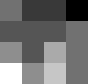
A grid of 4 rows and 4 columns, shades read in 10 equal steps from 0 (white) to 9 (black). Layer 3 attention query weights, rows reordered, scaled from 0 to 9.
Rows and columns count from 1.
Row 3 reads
4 6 3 5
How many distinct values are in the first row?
3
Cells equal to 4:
2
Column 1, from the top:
5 6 4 0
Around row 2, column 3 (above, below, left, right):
7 3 6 5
